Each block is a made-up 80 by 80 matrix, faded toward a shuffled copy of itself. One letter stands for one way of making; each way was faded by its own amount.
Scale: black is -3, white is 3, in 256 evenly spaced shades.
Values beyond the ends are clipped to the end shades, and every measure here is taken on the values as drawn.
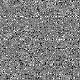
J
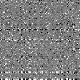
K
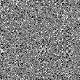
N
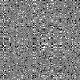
K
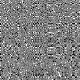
K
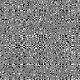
K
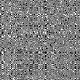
K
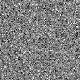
N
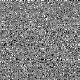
J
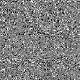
J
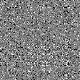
J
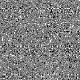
J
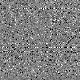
J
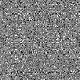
J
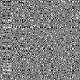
K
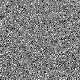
N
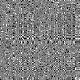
K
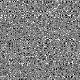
J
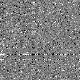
J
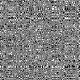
K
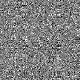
N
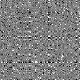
K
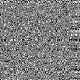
K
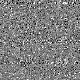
J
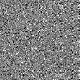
N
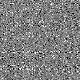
J
